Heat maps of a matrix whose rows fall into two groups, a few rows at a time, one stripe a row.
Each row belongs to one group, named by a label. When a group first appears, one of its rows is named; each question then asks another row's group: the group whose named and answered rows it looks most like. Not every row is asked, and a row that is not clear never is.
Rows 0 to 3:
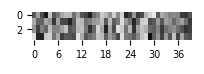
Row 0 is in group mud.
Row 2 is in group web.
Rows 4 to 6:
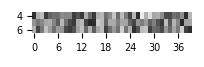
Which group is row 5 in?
web
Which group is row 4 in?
mud
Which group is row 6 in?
web
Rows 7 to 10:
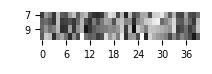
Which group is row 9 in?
mud
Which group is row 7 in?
mud
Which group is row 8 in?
mud
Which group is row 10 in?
mud
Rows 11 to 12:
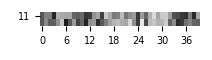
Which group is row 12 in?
mud
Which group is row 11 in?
mud
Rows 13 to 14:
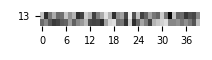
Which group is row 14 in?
mud
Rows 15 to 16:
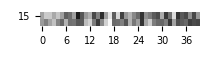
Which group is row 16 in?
web
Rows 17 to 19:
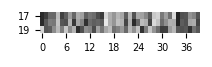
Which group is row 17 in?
mud
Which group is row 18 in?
mud
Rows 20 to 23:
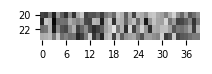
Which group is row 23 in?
web
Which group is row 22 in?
mud
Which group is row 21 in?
mud
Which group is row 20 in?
mud
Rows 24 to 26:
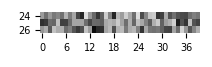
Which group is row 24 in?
web
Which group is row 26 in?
web
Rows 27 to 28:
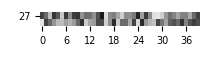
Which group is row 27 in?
mud
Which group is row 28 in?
web
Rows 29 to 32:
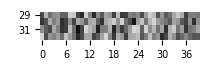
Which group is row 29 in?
web
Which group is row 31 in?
web
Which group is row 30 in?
mud
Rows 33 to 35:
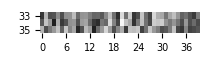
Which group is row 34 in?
mud
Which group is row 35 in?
web
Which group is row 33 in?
mud
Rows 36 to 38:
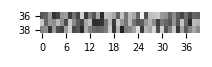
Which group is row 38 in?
web
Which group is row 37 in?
web
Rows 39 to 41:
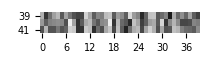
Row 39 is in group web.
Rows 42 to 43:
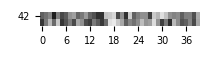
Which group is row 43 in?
mud
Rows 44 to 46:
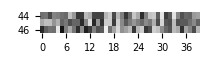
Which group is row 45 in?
web
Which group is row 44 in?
web
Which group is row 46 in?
mud
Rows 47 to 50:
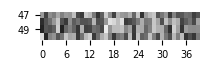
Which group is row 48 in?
mud
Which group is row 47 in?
web
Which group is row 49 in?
mud
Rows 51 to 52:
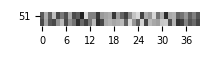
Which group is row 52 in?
mud
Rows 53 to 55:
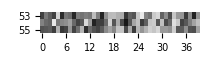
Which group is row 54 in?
web
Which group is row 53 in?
mud
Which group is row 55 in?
mud
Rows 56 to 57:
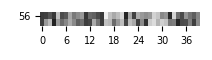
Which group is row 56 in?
mud
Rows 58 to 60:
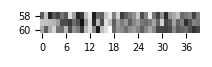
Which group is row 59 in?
web
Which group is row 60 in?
web
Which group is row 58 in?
web
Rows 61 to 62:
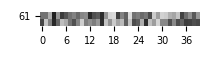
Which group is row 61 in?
mud
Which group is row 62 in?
mud
